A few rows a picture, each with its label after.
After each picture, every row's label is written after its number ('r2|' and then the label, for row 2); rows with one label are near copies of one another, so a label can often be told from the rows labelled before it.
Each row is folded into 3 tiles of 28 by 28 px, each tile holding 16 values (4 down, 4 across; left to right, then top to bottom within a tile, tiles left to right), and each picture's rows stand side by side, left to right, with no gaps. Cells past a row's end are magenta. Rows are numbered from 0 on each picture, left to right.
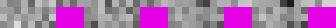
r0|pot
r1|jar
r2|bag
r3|bag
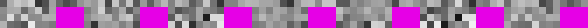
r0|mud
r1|jar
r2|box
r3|bag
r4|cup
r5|box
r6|mud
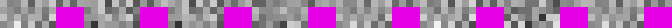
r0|pot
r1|jar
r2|jar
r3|cup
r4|pot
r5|pot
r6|box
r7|pot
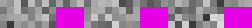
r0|jar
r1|mud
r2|box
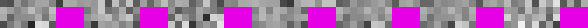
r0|cup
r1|jar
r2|box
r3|bag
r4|cup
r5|cup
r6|pot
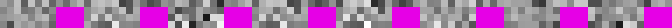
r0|jar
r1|mud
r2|box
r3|mud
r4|mud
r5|pot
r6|bag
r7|cup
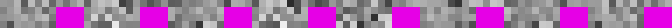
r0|jar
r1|mud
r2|cup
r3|mud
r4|box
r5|bag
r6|cup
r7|jar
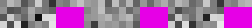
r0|box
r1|jar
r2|box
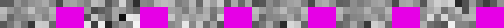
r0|cup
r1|box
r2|pot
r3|cup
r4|cup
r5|mud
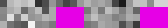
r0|mud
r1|bag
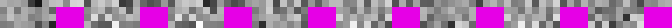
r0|bag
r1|mud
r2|mud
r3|jar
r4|pot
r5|cup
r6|pot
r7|box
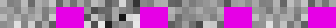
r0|pot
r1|box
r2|cup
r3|pot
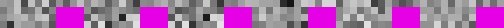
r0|jar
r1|box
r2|box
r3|bag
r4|mud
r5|pot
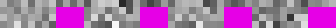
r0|pot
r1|mud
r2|mud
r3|box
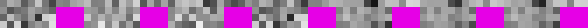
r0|box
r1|pot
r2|mud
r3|box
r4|bag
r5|bag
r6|bag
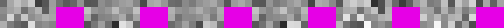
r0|mud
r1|cup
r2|cup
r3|cup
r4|mud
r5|pot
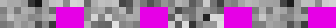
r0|bag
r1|mud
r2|box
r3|bag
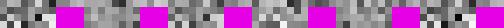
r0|box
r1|bag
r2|box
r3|mud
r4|jar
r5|box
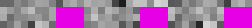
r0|cup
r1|bag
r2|cup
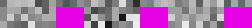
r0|mud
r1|box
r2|pot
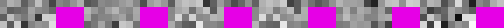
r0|box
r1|cup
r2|mud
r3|mud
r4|bag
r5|box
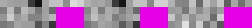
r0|bag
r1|bag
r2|pot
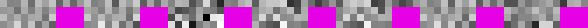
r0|pot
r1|pot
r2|box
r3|mud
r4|mud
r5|pot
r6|cup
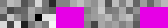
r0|box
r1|jar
